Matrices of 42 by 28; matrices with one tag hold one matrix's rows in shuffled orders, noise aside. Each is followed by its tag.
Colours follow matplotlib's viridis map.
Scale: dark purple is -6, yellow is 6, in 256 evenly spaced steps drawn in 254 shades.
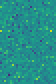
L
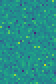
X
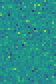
X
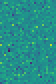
L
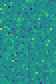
L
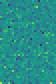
L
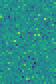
X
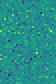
L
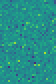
X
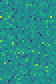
L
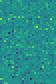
L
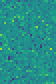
L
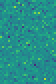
X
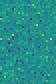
L
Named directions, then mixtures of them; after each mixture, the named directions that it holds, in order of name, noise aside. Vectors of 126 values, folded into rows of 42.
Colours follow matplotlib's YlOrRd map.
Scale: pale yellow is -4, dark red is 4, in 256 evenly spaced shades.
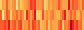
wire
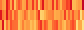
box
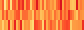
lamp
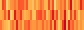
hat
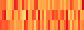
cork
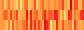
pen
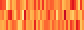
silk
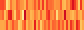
silk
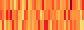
box, pen, silk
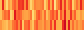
hat, lamp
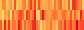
box, wire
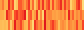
cork, lamp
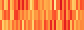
hat, lamp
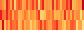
box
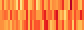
pen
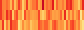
box, silk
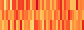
lamp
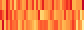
box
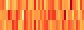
hat, pen, silk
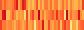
cork, silk, wire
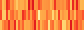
cork, hat, wire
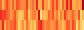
box, cork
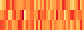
silk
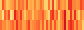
hat, wire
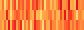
lamp, wire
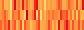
cork, lamp, wire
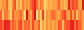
cork, wire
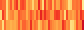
box, wire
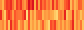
box, cork, pen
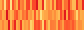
box, lamp, wire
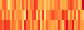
cork, wire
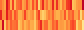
box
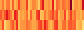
box, hat, pen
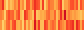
lamp, silk, wire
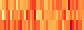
wire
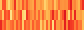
cork, hat, wire
